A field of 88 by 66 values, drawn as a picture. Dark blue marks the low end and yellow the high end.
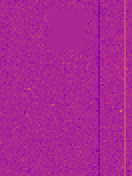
Columns 50 and 63 differ from the columns beside them. The top middle is the smoothest part. An odd patch, calmer than its surroundings, sits in the top middle. There is no overall slope.
